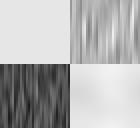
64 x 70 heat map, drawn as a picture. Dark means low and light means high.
It is made of 2 by 2 panels. Panel 1,1: very high, flat. Panel 1,2: high, streaked downward. Panel 2,1: low, streaked downward. Panel 2,2: very high, smooth, faint in contrast.
